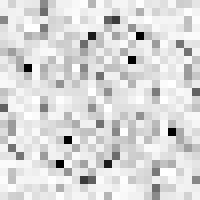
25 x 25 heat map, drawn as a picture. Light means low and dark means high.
Grain: fine. Symmetry: a half turn. Slope: none. Seam: none. Histogram: skewed, a long tail of high values.
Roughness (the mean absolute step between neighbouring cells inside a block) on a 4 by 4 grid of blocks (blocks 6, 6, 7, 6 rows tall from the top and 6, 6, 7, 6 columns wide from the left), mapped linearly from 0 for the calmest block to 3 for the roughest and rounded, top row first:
1 1 3 0
1 1 2 1
1 1 1 1
0 3 1 1
